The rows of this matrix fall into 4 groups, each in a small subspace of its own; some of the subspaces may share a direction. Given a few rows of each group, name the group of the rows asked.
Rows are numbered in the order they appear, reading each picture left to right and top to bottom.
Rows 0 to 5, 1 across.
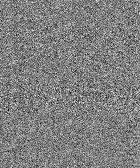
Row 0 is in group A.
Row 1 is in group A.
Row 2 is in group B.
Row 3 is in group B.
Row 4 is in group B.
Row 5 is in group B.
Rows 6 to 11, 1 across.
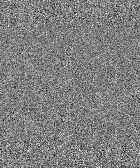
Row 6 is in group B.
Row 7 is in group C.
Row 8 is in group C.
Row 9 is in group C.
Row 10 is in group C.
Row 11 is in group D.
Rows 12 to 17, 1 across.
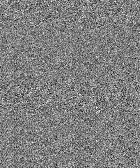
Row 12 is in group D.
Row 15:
D
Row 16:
A
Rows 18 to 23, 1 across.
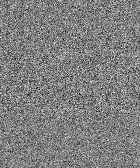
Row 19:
D
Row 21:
D
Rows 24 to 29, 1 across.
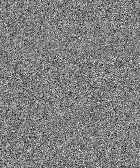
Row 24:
D
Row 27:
B
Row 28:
C
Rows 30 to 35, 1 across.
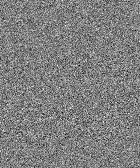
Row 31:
C
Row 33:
C
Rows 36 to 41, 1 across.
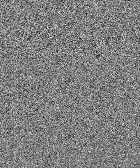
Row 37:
D
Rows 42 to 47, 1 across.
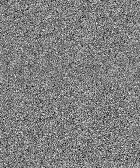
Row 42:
D
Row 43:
A
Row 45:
A
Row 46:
A
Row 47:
D
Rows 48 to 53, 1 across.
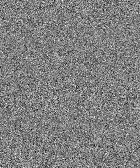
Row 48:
A
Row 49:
C
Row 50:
C
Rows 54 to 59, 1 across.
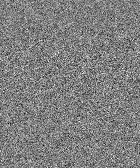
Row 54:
C
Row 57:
A
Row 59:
A
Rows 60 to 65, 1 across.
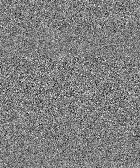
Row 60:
B
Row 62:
C
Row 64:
B
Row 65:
D
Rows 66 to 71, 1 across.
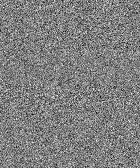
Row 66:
A
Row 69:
B
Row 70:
A
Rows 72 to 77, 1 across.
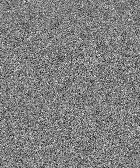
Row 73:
D
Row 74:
C
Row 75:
D
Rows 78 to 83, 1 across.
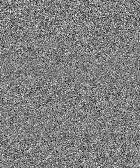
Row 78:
B
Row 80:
A
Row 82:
D
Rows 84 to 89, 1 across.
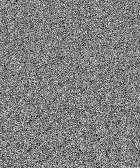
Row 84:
C
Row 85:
D
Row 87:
D
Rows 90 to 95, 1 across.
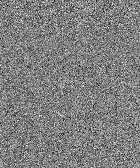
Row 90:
A
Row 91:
A
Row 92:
D
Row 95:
B
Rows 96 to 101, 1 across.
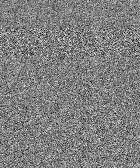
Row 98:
C
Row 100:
D
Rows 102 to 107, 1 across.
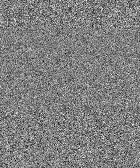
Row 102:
B
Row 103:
A
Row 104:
C
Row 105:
B
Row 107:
B
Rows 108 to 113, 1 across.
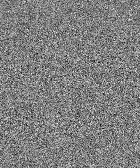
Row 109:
B
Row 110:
B
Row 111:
C
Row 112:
B
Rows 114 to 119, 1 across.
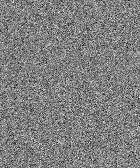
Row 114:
C
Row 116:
C
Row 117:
C
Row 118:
C
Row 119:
C
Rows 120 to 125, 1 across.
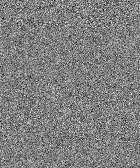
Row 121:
B
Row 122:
A
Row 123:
B
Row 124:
D
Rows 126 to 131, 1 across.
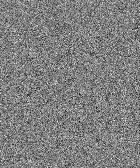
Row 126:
B
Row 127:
C
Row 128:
C
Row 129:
D
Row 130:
D
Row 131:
A
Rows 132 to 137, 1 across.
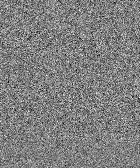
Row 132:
B
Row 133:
D
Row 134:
B
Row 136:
D
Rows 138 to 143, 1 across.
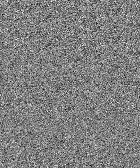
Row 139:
D
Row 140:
B
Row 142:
A
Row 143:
C
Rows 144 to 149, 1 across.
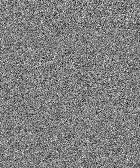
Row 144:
B
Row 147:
D
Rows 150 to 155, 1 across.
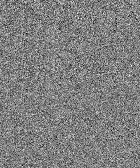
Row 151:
B
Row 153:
B
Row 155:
C
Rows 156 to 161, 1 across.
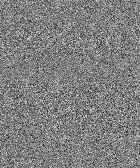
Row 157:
D
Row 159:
C
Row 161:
C
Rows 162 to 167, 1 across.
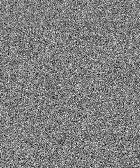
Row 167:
C
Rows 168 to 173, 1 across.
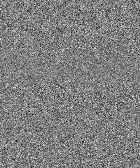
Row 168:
D
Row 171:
C
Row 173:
C
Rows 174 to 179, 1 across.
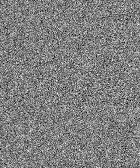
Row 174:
B
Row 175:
B
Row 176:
A
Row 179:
D
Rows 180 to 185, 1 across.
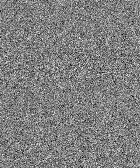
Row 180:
C
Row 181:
D
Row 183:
C
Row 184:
A
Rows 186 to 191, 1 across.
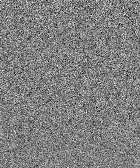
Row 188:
D
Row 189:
D
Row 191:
B
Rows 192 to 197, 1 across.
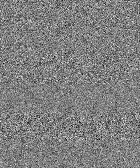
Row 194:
A
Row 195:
C
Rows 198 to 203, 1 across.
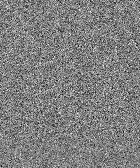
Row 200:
A
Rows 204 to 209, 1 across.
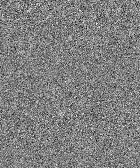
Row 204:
D
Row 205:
B
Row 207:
B
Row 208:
C
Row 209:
A
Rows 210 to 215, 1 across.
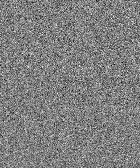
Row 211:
C
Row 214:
C
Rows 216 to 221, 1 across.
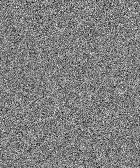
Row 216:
A
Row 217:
C
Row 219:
B
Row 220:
A
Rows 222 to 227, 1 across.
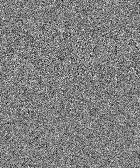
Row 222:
A
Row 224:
C
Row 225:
C
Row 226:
B
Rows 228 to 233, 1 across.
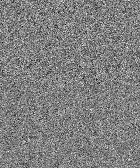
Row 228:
C
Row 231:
C
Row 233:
B
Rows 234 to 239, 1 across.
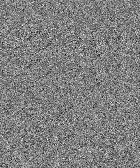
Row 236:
D
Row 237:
C
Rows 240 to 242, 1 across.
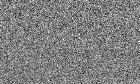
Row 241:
D
